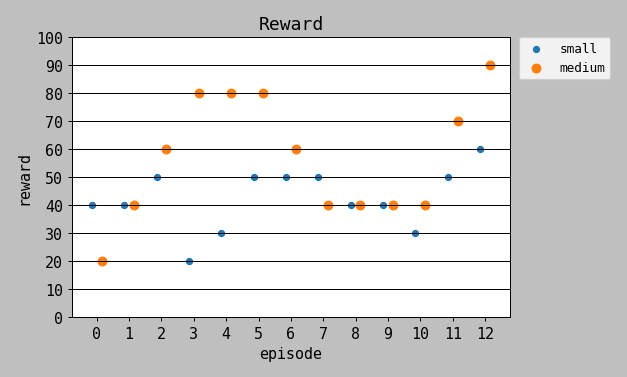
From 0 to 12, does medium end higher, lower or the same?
higher
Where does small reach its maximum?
12
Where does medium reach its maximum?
12
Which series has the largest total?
medium
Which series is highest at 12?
medium
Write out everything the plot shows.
Title: Reward
x-axis: episode, ticks 0 1 2 3 4 5 6 7 8 9 10 11 12
y-axis: reward, ticks 0 10 20 30 40 50 60 70 80 90 100
Legend: small, medium
Values:
small: 40 40 50 20 30 50 50 50 40 40 30 50 60
medium: 20 40 60 80 80 80 60 40 40 40 40 70 90
